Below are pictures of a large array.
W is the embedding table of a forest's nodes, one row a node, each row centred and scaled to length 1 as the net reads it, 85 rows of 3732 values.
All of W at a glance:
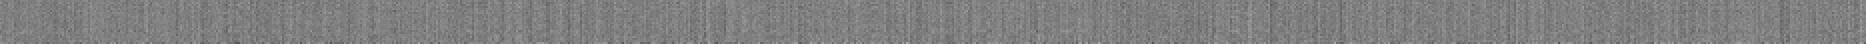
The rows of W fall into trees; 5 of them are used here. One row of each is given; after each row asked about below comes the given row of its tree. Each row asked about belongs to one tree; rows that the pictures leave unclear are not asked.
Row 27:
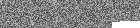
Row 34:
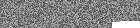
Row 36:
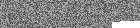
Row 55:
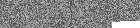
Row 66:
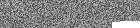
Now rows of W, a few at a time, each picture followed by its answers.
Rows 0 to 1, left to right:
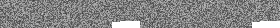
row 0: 66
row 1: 36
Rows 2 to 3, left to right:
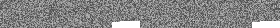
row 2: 34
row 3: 55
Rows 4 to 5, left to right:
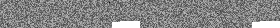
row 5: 34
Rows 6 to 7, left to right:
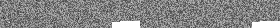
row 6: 36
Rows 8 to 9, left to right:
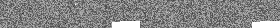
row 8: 55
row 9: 66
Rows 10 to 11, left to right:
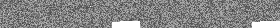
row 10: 34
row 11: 55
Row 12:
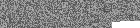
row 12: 36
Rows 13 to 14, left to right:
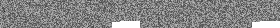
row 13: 36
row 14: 34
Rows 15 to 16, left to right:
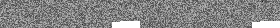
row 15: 34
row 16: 36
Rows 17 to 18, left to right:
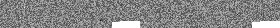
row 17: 34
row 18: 55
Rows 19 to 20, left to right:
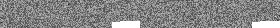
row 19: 36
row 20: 66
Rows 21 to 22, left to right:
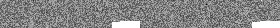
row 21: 27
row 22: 66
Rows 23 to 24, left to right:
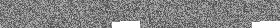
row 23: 55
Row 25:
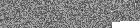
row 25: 55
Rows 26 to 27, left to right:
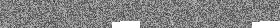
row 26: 55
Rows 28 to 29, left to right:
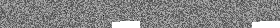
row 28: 66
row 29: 34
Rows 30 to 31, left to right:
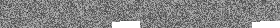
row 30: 55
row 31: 36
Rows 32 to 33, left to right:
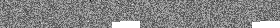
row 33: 66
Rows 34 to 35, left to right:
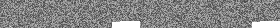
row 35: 55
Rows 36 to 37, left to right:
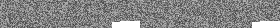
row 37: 27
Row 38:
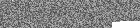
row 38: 34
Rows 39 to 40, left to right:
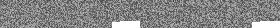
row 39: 55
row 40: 34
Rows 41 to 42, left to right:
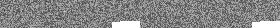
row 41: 55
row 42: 36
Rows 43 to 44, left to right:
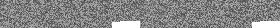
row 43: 55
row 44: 55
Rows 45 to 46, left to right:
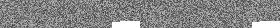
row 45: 27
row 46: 34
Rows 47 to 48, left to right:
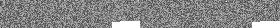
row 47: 36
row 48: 55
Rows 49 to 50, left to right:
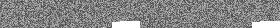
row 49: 34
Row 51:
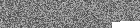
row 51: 36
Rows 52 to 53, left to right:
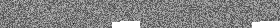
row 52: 36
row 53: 34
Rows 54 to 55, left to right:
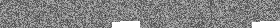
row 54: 34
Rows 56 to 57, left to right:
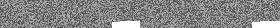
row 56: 66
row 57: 55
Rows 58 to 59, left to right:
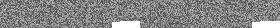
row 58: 34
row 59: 36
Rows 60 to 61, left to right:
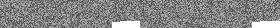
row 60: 66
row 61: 55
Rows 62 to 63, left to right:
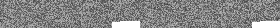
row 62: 55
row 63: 55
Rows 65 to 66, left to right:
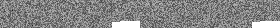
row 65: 36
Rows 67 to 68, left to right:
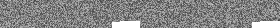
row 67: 55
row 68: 34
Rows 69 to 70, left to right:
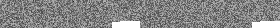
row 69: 27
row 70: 36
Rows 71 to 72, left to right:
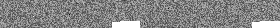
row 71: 36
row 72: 36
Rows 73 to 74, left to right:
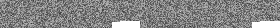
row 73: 27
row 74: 36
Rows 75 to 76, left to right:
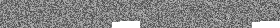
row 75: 34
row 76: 34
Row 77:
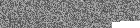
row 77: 36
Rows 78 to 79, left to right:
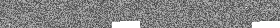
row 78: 55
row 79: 34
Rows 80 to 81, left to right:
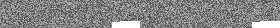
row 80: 34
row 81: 36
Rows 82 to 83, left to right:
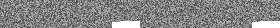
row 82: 66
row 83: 34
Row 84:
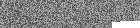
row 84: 36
